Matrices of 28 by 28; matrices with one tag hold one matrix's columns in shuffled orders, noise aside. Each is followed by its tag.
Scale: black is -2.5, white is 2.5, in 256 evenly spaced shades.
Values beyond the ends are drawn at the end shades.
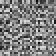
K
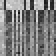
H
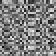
K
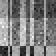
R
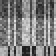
R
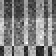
R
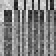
H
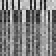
H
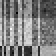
R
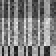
R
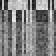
H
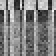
H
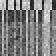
H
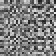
K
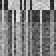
H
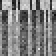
H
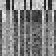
H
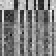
H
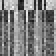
H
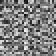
K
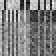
H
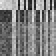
H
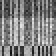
R
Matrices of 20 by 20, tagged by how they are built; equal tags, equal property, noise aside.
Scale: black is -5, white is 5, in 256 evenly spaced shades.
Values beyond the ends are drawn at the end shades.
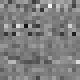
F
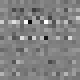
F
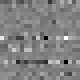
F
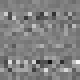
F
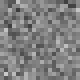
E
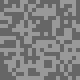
E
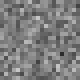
E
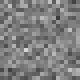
E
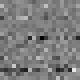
F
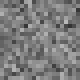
E
